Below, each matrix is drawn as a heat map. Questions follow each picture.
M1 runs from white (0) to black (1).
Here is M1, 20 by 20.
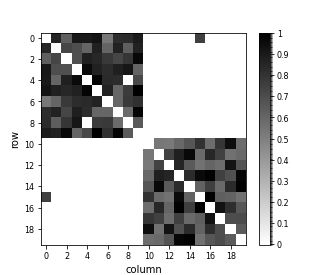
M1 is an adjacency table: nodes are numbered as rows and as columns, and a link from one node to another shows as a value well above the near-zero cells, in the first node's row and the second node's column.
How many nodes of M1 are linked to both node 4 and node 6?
7
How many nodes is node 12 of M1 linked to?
9
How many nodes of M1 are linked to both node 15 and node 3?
1
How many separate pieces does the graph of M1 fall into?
1
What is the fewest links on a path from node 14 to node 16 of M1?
1
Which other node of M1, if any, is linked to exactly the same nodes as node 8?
node 4
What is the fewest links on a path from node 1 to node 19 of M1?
3
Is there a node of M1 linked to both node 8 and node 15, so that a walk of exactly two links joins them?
yes
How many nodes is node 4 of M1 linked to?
8
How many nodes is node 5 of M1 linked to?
9
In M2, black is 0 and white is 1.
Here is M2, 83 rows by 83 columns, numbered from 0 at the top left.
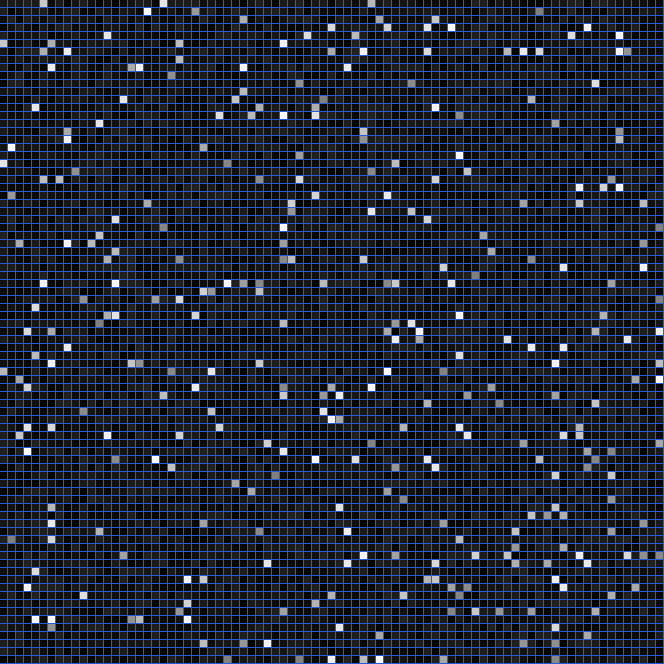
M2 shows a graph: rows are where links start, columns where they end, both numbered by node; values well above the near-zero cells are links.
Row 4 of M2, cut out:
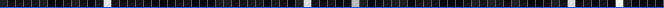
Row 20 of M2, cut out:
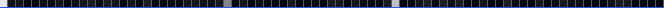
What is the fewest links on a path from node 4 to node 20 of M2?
5
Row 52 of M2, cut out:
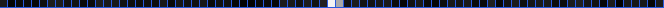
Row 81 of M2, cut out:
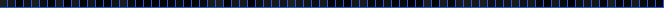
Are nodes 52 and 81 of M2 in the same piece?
no
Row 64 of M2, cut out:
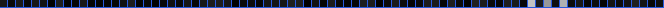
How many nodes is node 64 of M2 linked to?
3
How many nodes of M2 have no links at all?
1
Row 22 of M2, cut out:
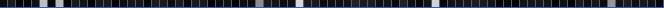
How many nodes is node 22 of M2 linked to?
6
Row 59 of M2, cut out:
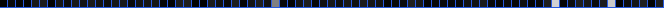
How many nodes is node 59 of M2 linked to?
3
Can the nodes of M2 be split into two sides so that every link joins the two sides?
no
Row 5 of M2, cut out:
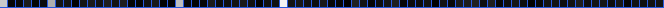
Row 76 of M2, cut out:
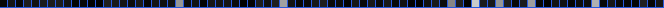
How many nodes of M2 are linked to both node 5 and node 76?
2
